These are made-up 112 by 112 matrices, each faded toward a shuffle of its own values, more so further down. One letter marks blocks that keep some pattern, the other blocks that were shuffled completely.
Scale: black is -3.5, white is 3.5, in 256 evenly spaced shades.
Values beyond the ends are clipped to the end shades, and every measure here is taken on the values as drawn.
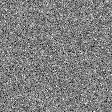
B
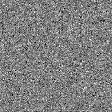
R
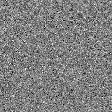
R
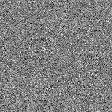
R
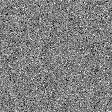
B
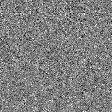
R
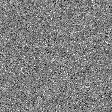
B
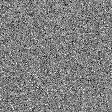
B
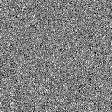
R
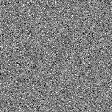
R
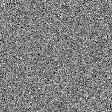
R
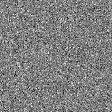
R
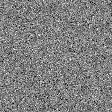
B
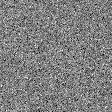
B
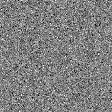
R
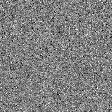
R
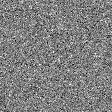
B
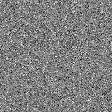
R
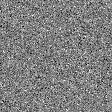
B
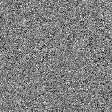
R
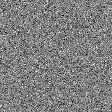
R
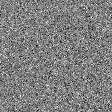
R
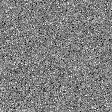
B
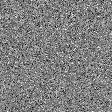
B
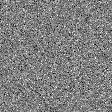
B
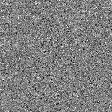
R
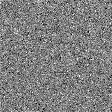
B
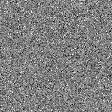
R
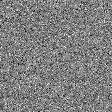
B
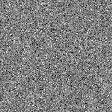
R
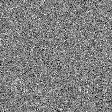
R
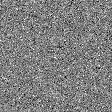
B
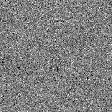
R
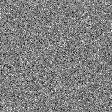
R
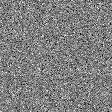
B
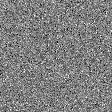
B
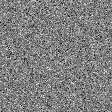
B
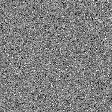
R
